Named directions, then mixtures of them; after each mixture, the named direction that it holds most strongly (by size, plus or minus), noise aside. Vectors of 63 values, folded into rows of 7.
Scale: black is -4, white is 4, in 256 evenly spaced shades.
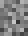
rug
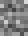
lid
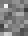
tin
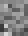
tin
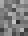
rug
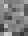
tin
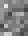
tin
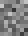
rug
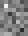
tin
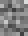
lid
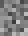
rug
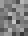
rug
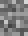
lid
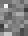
tin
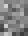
tin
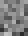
rug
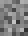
rug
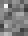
tin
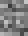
lid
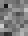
tin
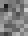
tin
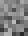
rug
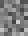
rug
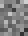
rug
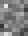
tin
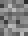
lid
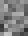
tin
